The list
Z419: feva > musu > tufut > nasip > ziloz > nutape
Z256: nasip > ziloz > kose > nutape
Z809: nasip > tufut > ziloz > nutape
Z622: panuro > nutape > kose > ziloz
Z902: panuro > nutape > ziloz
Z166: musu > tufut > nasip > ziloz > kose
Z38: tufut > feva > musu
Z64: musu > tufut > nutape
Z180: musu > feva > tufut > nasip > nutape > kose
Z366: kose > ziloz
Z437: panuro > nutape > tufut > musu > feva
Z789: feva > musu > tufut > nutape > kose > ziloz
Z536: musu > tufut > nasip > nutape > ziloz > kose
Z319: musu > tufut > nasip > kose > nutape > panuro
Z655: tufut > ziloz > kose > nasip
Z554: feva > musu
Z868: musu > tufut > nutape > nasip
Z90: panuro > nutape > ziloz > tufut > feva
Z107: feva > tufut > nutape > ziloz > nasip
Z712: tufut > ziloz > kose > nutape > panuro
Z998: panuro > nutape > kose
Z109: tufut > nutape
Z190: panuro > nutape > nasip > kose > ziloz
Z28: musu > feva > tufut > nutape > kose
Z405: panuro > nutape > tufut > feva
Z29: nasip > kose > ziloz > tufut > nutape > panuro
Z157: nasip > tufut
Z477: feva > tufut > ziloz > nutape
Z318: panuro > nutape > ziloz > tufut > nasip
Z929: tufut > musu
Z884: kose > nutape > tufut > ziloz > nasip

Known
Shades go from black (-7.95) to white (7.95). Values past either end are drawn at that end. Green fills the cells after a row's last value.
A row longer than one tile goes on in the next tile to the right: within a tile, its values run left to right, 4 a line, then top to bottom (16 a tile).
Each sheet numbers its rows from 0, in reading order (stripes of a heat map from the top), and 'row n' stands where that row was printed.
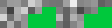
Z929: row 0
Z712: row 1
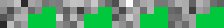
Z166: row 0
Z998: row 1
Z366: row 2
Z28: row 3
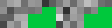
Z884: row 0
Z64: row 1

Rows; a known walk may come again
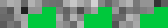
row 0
Z28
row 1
Z998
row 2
Z884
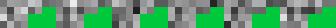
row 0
Z929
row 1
Z712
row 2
Z180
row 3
Z809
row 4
Z868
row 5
Z902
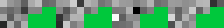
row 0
Z319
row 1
Z166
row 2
Z437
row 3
Z157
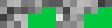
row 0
Z256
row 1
Z109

